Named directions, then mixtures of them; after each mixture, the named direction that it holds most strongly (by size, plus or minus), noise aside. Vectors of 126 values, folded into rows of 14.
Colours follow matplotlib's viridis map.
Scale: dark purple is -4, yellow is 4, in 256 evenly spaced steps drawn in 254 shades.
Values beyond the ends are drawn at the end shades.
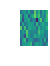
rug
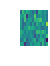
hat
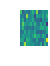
hat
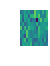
rug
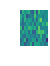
hat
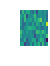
hat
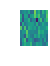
rug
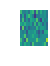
rug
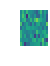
hat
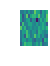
rug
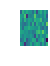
hat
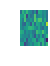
hat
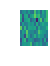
rug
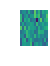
rug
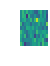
hat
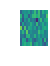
rug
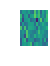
rug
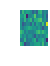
hat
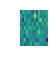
rug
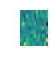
hat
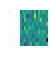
hat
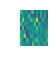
rug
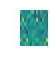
rug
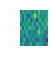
rug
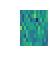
rug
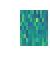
rug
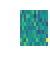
hat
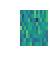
rug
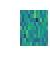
rug
